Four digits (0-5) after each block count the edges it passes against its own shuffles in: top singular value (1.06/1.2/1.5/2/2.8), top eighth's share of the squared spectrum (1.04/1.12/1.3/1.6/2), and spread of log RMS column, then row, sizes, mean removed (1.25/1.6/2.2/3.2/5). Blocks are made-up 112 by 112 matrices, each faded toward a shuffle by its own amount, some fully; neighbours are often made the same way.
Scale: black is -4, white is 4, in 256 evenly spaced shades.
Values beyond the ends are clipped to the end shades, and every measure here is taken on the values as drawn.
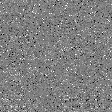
3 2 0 1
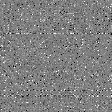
4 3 1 2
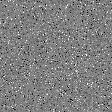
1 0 0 0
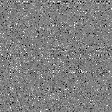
4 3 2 2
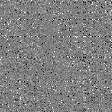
4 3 2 2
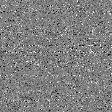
1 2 0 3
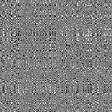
5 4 3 3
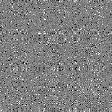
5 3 2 2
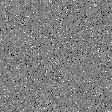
3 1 0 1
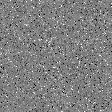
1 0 0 0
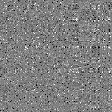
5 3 2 2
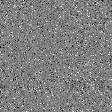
3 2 0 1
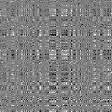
5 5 4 4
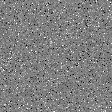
2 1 0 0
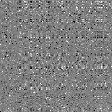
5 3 2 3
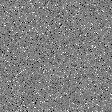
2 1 0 0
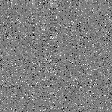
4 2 1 1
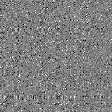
4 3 2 1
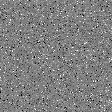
3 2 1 0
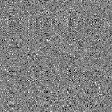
4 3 2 2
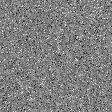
2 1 0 0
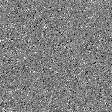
3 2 0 0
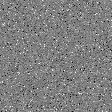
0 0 0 0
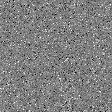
0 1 1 1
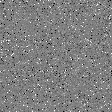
1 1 0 0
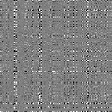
5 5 4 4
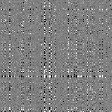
5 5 4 3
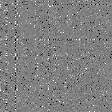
4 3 2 1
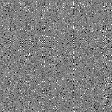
4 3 3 2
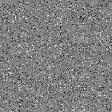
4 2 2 0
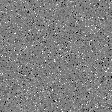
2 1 0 0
